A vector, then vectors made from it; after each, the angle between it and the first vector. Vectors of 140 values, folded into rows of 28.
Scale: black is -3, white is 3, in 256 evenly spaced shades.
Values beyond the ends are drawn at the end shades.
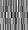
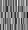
nearly parallel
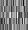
orthogonal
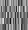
partly aligned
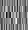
nearly opposite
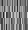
nearly opposite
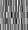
nearly parallel
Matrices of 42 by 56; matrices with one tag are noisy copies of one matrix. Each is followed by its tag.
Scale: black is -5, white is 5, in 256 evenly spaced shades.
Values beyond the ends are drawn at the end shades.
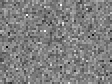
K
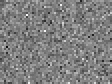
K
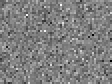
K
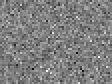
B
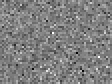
B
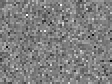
K
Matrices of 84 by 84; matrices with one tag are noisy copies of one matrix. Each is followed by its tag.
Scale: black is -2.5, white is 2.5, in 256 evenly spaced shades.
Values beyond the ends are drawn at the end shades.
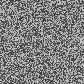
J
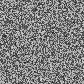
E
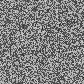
E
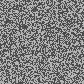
E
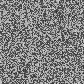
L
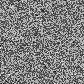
J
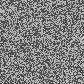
J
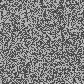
L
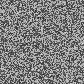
J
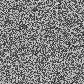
E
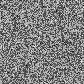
L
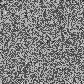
L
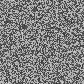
E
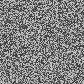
E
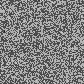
J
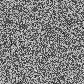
E
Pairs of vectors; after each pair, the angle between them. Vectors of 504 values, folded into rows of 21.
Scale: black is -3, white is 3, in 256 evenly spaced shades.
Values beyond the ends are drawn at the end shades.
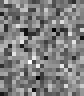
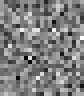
partly opposed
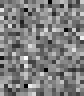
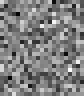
partly opposed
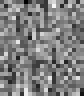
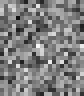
partly aligned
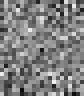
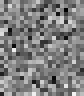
partly opposed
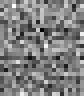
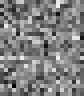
partly opposed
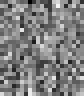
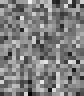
nearly opposite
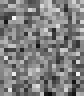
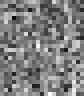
nearly opposite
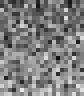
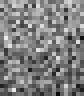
nearly opposite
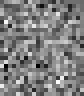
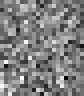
partly aligned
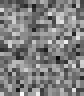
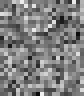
partly opposed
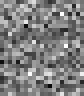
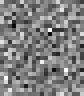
orthogonal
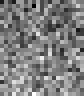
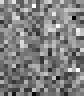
nearly opposite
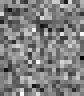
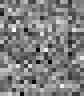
partly opposed
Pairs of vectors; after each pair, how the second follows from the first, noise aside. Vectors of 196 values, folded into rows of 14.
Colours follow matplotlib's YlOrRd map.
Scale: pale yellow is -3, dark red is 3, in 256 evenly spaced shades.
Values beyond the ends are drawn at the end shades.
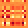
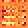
sign-scrambled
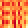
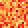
shuffled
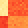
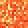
shuffled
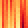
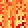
sign-scrambled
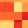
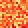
shuffled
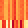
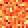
shuffled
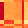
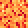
shuffled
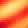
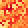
sign-scrambled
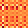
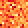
shuffled
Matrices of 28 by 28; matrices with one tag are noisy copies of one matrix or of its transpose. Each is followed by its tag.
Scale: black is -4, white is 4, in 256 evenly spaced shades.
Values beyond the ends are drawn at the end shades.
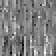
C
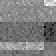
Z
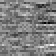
C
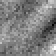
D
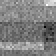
Z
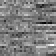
C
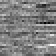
C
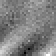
D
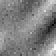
D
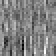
C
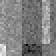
Z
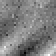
D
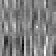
C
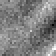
D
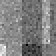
Z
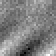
D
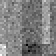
Z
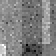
Z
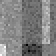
Z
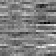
C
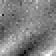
D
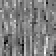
C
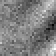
D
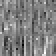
C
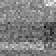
Z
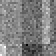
Z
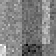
Z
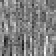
C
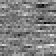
C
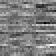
C
